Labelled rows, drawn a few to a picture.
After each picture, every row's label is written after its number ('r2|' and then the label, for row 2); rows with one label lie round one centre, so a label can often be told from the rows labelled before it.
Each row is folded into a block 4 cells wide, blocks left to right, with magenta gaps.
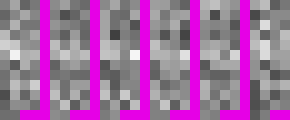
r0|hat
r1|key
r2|key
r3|key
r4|key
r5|hat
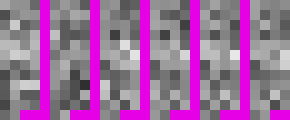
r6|hat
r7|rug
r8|key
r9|key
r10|key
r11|key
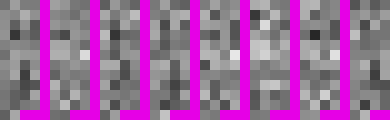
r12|rug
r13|key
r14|rug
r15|rug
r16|key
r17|hat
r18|key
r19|rug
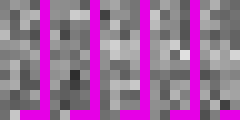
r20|rug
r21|rug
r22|hat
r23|key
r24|key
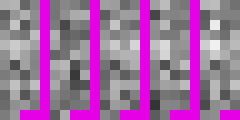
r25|hat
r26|rug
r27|hat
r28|hat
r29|hat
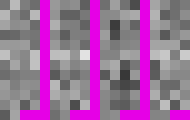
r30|key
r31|key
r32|rug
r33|key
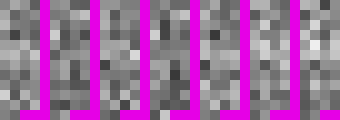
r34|key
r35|rug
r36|key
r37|rug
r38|key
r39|hat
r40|hat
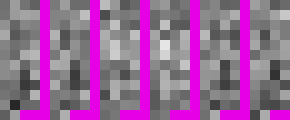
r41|rug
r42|rug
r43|hat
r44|hat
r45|rug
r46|rug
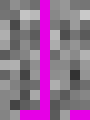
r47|rug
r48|rug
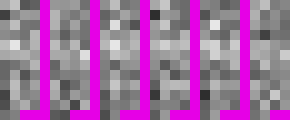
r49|hat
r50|key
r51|hat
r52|hat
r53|hat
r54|key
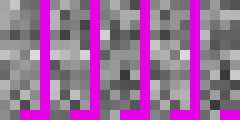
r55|key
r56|key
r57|rug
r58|key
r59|rug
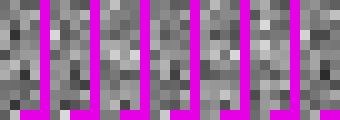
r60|rug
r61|rug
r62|key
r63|rug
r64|key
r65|hat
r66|rug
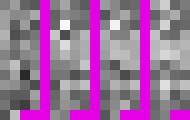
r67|rug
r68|hat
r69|hat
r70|hat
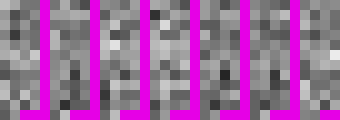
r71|key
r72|rug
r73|hat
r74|hat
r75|rug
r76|rug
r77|key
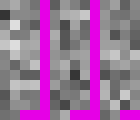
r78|hat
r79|rug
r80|key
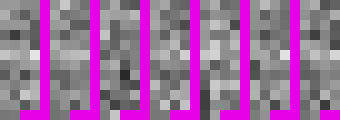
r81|key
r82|key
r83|rug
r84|key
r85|hat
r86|key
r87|key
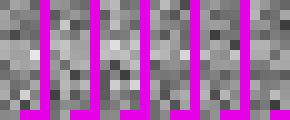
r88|key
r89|hat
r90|hat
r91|key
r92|key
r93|key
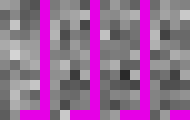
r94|hat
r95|rug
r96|rug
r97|rug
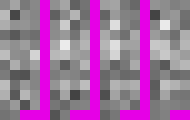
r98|key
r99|hat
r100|hat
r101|hat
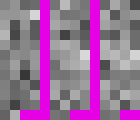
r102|rug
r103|key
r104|key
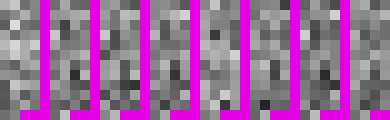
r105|hat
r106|rug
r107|rug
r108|rug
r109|key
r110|rug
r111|rug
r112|rug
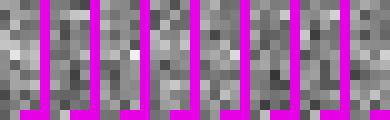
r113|hat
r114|rug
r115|key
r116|hat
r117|key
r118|rug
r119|rug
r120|key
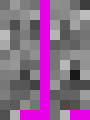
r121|rug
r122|rug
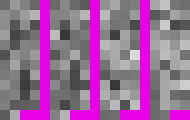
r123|rug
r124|rug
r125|key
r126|hat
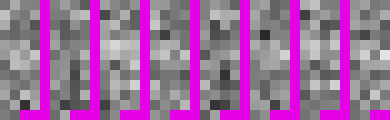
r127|key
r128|rug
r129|hat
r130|key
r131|rug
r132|key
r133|hat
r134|key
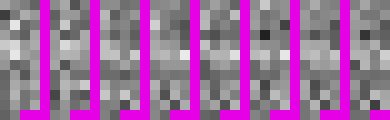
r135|hat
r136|hat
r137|key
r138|key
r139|key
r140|key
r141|key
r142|key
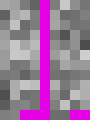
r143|hat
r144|key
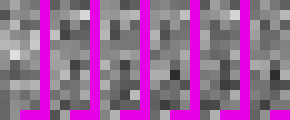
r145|hat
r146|rug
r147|rug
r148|rug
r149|rug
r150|rug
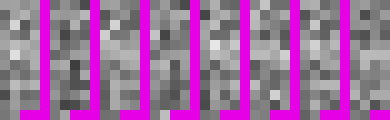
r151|hat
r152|rug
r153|hat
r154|rug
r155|hat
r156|key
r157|hat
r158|key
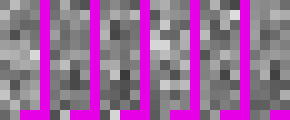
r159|key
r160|rug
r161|rug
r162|hat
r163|rug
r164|rug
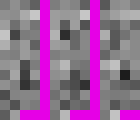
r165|rug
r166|rug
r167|rug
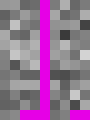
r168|hat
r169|key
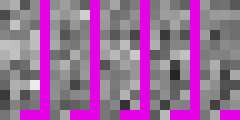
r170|hat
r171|rug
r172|key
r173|rug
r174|rug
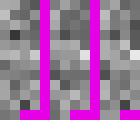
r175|key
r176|key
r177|key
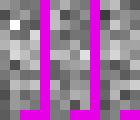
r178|hat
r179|key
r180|hat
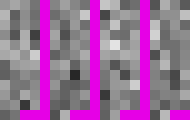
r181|key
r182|rug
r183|hat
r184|rug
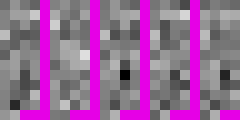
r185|rug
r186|key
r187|rug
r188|rug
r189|rug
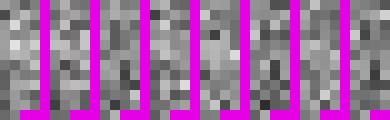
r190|hat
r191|hat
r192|rug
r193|hat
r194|key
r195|rug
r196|key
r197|rug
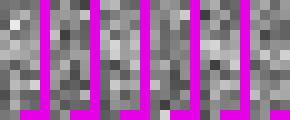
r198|hat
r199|rug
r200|hat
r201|rug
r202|hat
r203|key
